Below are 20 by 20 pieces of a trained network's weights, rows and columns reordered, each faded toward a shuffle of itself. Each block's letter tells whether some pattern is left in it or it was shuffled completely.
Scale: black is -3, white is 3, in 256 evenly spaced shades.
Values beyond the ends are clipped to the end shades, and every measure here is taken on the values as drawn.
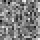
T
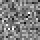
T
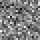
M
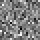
T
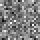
T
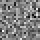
T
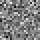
M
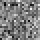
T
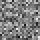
T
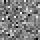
M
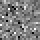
M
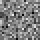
M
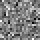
M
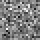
M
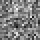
T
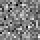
M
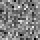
M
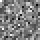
M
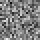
M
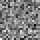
T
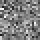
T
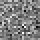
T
